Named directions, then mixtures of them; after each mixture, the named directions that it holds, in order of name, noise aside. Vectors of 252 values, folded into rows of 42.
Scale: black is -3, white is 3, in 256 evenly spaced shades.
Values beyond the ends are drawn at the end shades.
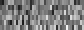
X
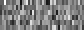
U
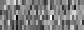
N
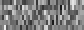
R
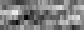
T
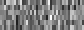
N, U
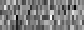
N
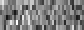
R, T, X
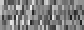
N, U, X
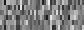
N, R, U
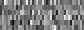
N, U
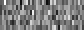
U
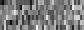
R, T, X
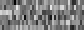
N, R, T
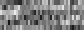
N, T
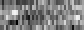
R, T, X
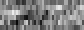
N, T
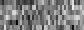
R, T, X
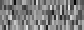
N, R, X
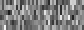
R, U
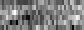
R, T, X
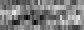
T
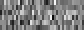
N, U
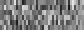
N, R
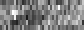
N, R, T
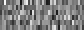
U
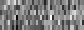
N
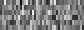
U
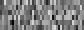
N, U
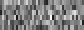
N, R, U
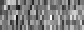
N, X
